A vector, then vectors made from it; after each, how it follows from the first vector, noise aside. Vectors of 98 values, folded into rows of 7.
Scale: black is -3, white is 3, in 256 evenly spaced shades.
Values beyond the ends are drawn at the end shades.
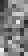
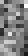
reversed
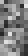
reversed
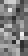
wrapped around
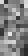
reversed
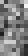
reversed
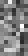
wrapped around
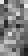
reversed
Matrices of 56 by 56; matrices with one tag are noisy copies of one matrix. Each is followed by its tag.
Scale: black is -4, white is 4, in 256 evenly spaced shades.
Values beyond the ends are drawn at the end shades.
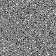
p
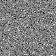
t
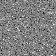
t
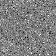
p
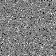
t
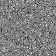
p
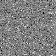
t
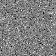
t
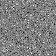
p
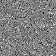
t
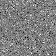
p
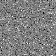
t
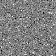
t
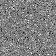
p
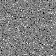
t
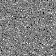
t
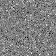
p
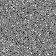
p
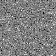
t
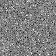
p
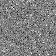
p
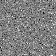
t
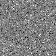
p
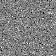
t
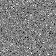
p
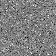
p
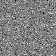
t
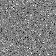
p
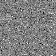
t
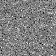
t
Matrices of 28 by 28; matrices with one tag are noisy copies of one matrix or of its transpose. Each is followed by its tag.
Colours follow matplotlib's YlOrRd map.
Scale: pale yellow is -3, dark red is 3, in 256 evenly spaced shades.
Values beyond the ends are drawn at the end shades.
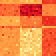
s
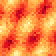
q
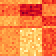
s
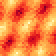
q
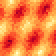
q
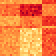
s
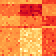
s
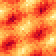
q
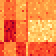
s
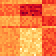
s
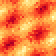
q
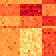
s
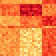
s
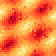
q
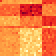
s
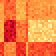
s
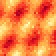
q
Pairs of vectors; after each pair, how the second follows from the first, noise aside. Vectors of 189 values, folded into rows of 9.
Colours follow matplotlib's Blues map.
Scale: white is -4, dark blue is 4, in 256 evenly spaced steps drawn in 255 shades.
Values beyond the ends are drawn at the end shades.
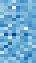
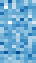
shuffled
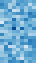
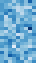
shuffled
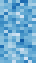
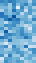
shuffled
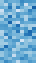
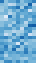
shuffled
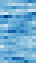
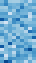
shuffled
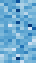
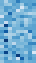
wrapped around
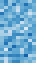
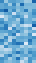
shuffled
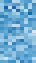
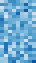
shuffled
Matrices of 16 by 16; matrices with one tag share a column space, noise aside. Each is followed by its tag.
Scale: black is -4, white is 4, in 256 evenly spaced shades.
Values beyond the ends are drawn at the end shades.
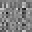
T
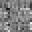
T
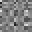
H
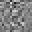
H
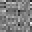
H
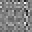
H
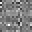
H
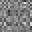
H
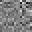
H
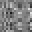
T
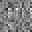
T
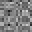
H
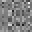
H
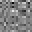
H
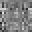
T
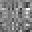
T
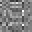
H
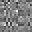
H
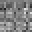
T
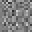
H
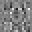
T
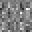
T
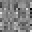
T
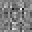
T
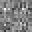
T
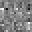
T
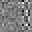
H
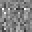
T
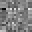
T
